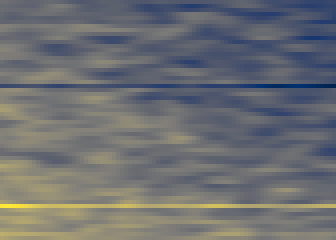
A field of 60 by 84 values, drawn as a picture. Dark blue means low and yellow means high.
Grain: streaks across. Ninth with the lowest average: top right. Slope: up to the bottom left. Ninth with the highest average: bottom left. Odd lines: rows 22 and 52.
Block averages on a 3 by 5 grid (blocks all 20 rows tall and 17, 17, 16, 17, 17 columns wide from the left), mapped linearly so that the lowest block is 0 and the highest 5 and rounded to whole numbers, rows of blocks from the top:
22100 / 33211 / 54333
